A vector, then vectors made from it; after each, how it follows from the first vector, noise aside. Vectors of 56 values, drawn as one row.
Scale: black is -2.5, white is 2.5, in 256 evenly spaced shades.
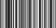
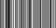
partly zeroed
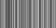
shrunk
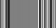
partly zeroed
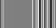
partly zeroed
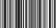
wrapped around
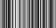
sign-scrambled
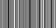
partly zeroed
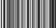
wrapped around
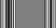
partly zeroed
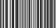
sign-scrambled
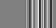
partly zeroed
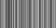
shrunk
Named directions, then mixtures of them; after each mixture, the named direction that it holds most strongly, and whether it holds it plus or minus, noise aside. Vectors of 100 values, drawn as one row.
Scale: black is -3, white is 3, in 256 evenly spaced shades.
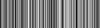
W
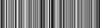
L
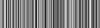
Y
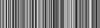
Y, plus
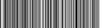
L, minus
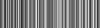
Y, minus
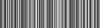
Y, minus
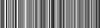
L, plus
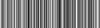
W, minus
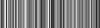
L, plus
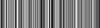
L, plus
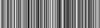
W, minus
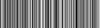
L, minus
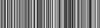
Y, minus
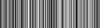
W, plus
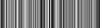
L, plus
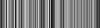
L, plus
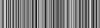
Y, plus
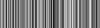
Y, plus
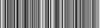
L, minus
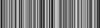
L, plus
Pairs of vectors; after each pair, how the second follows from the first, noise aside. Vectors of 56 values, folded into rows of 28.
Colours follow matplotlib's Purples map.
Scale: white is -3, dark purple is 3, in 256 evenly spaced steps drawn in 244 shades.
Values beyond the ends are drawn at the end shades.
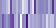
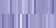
shrunk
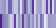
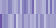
shrunk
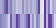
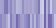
shrunk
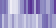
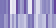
sign-scrambled
